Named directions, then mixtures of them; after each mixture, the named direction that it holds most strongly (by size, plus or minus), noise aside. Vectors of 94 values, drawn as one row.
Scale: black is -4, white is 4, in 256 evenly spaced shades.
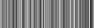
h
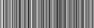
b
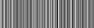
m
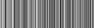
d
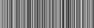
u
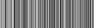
d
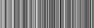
d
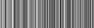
d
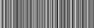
m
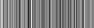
b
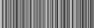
m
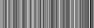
h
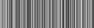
u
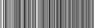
b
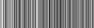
b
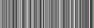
h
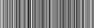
b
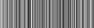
u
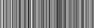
b
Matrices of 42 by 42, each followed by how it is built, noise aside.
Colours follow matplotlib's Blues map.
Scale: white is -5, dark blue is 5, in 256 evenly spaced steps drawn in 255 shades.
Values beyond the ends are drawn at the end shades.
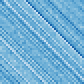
Toeplitz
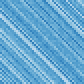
Toeplitz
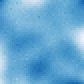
smooth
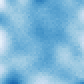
smooth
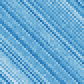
Toeplitz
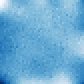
smooth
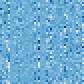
uneven columns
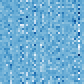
uneven columns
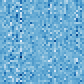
uneven columns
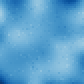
smooth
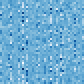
uneven columns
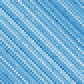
Toeplitz
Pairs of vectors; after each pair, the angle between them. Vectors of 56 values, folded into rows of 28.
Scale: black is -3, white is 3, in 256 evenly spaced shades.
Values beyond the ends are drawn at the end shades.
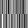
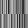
nearly parallel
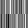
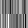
nearly opposite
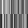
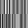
orthogonal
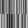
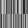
orthogonal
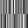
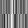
partly aligned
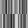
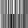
partly aligned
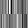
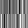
partly opposed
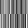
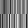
nearly opposite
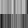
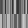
partly opposed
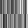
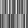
partly opposed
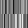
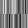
partly opposed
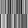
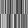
nearly parallel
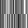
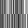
nearly parallel
